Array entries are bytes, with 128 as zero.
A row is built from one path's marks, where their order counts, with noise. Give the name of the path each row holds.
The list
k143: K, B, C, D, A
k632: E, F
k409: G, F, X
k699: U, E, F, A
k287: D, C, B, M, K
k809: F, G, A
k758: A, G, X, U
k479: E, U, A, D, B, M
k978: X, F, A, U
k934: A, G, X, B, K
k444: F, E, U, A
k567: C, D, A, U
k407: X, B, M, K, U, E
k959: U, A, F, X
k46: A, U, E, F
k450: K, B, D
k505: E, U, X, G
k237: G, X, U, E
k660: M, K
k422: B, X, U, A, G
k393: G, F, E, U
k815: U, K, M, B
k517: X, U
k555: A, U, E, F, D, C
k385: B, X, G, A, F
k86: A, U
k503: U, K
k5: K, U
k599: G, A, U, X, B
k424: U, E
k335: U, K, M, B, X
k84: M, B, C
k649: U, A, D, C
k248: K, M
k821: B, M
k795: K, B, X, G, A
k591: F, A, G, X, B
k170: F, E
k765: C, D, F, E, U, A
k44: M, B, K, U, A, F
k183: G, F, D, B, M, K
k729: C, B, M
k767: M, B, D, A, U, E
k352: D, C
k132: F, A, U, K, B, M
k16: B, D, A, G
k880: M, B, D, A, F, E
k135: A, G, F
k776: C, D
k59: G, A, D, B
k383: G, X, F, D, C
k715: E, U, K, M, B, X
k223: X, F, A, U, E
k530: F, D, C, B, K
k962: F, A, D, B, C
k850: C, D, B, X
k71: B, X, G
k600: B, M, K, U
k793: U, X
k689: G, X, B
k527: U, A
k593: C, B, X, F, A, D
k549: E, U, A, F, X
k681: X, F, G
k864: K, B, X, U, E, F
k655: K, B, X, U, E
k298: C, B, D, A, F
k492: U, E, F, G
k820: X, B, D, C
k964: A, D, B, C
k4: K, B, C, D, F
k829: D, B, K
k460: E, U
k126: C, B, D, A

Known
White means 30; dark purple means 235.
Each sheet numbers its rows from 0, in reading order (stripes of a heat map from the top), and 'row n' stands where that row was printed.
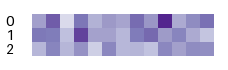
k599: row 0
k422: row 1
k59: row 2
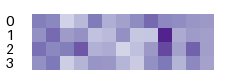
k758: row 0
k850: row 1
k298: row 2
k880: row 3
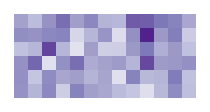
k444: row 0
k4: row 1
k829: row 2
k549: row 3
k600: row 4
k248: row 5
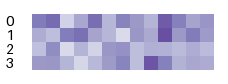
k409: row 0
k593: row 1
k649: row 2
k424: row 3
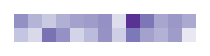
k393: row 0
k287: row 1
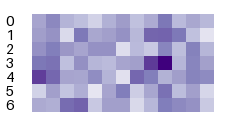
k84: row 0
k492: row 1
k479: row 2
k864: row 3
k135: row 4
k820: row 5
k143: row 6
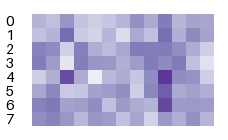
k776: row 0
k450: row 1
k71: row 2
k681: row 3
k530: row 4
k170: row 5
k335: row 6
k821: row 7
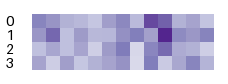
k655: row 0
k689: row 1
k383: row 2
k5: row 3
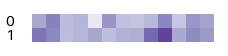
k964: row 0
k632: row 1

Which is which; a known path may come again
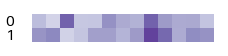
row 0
k503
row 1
k223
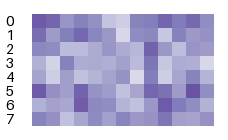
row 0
k385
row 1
k809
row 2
k767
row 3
k660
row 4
k5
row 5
k44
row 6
k699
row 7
k793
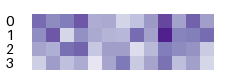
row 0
k298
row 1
k591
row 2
k143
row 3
k820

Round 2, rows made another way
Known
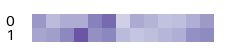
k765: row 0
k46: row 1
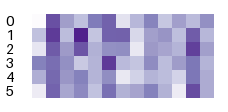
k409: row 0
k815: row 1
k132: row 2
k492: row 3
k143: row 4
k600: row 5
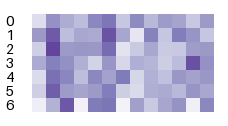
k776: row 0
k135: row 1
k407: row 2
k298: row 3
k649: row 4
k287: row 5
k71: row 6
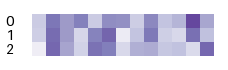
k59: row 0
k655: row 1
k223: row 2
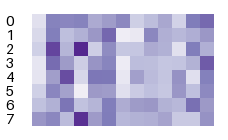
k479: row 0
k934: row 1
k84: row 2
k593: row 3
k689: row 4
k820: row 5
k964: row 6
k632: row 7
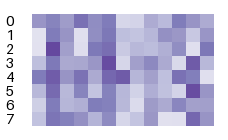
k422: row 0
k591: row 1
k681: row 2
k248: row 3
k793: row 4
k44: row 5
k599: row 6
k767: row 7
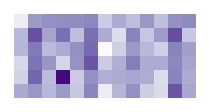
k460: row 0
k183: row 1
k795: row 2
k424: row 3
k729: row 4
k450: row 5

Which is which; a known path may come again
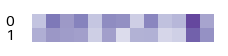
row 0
k59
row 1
k126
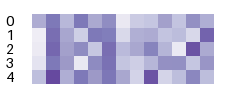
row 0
k4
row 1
k223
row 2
k600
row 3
k591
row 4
k758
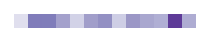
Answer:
k962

